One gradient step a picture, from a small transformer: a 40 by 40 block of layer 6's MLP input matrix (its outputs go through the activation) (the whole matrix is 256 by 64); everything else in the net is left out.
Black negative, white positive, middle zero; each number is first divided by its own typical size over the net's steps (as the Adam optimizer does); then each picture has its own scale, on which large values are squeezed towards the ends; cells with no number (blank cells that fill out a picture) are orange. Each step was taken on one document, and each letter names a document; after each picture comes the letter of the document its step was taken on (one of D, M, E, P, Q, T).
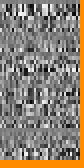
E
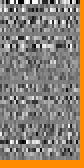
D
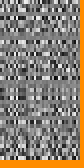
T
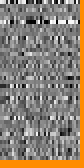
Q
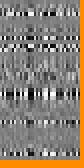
E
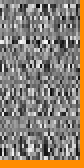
E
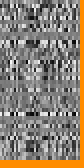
T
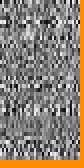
Q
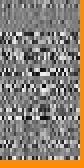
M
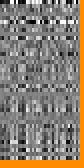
D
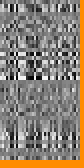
T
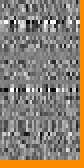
D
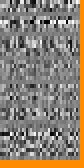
D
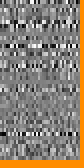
D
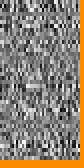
Q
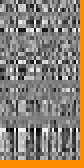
T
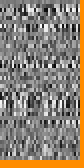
E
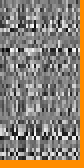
T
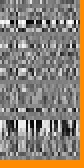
T
